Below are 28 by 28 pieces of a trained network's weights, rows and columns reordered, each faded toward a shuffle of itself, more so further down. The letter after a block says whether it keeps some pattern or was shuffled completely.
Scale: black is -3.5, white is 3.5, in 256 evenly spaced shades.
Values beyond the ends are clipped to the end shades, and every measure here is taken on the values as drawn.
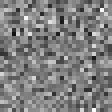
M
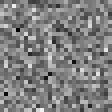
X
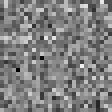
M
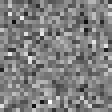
X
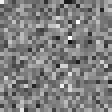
X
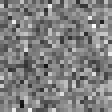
X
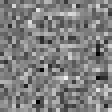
M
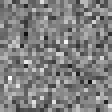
X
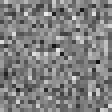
X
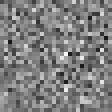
M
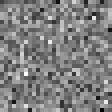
X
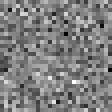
X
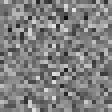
M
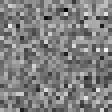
M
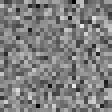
M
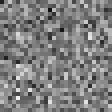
M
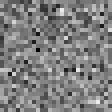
X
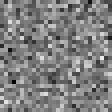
M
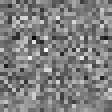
M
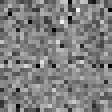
M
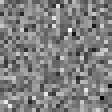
X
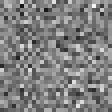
M
